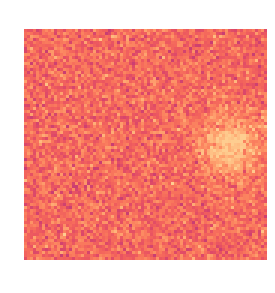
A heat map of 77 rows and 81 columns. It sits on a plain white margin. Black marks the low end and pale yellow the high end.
Ninth with the highest average: middle right. Odd rows or columns: none. Stripes: none. Bumps: one, in the middle right. Average level on the scale: 70%. Mirror symmetry: none.
